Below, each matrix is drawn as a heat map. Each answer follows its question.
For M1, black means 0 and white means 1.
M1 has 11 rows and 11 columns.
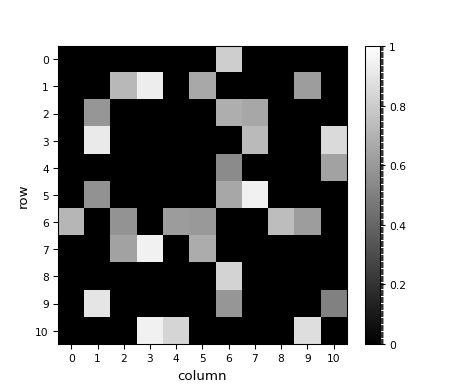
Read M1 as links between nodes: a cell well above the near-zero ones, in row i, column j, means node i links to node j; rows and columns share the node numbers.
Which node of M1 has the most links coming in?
node 6
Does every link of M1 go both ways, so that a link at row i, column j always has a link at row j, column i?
yes
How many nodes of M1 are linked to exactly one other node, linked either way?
2
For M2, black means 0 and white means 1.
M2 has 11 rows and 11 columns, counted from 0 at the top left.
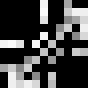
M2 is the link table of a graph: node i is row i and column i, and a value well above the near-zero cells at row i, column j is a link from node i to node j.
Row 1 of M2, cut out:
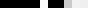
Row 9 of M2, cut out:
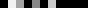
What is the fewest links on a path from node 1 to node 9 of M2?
1
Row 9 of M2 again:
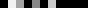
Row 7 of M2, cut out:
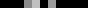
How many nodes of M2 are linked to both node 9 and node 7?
2
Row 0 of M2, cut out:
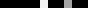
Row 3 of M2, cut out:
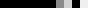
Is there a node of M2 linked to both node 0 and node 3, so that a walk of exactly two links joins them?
yes
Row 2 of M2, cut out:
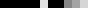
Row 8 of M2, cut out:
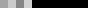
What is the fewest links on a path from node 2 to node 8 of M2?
1
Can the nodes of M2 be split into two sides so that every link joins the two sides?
yes
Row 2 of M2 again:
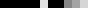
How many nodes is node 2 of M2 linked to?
4
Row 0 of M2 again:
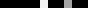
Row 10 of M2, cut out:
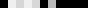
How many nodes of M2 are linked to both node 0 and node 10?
0
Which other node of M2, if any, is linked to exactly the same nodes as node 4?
node 6
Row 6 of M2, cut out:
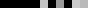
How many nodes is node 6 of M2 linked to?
4
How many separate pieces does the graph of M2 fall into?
1
